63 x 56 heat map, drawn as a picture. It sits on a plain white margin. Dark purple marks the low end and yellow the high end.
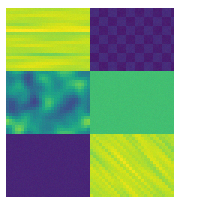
It is made of 3 by 2 panels. Panel 1,1: very high, streaked across, faint in contrast. Panel 1,2: very low, checkered, faint in contrast. Panel 2,1: middling, blotchy, strong in contrast. Panel 2,2: high, flat. Panel 3,1: very low, flat. Panel 3,2: very high, slanting down to the right, faint in contrast.
